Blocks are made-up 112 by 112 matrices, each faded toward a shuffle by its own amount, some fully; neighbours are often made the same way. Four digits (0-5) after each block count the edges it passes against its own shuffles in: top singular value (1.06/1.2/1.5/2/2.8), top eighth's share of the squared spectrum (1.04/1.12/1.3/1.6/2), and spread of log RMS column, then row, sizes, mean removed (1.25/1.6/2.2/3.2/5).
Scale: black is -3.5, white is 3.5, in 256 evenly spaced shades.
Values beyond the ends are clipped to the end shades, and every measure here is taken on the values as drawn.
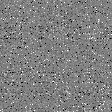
3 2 0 1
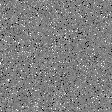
0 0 0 0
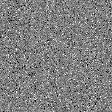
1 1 2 0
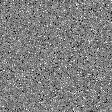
0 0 0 0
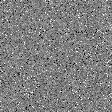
0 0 0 0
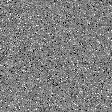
0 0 0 0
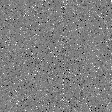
2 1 0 0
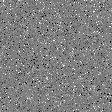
0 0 0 0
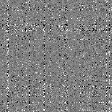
2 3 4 3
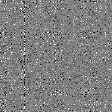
3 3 3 2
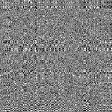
5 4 3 3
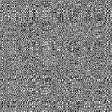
5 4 3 3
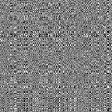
5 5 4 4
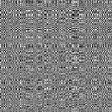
5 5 4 4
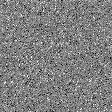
0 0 0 0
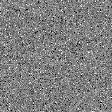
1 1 2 0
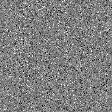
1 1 2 0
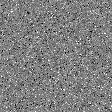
0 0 0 0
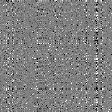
5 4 3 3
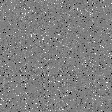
3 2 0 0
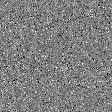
0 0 0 1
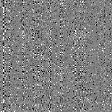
4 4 3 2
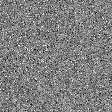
0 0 0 1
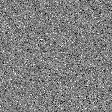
0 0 0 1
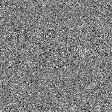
0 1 0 3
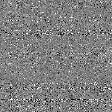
2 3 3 3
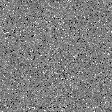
1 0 0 1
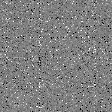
2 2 2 2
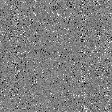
1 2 2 2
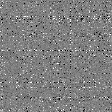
2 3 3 3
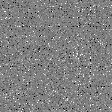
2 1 1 1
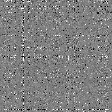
3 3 3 3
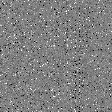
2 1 1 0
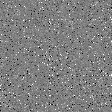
2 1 1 1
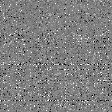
2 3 2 3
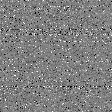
2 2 0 2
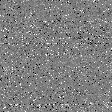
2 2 0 2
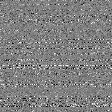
2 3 0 4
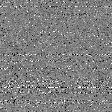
2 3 0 3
